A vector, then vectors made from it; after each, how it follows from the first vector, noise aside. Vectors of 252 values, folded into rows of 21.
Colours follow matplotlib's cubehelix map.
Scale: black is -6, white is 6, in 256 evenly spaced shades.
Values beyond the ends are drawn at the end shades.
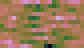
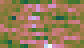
negated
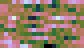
scaled up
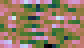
scaled up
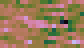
wrapped around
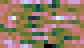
scaled up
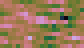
wrapped around
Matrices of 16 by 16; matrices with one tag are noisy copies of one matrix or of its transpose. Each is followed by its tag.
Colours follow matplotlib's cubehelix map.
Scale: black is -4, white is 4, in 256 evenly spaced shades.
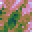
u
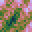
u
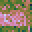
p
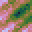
u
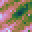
u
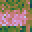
p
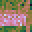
p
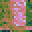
p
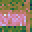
p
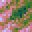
u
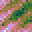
u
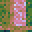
p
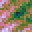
u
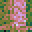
p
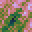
u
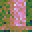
p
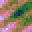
u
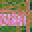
p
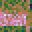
p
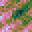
u
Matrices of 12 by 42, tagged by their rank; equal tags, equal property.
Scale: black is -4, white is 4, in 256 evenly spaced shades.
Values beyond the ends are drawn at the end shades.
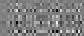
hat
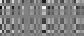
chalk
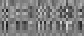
hat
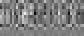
hat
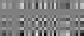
chalk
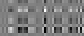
chalk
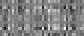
hat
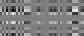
chalk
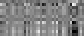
hat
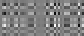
chalk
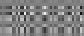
chalk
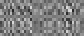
hat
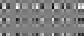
chalk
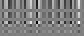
chalk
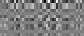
hat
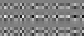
chalk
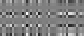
chalk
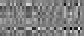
hat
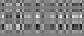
chalk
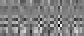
hat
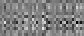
hat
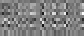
hat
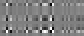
chalk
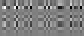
chalk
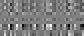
hat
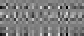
hat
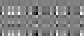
chalk
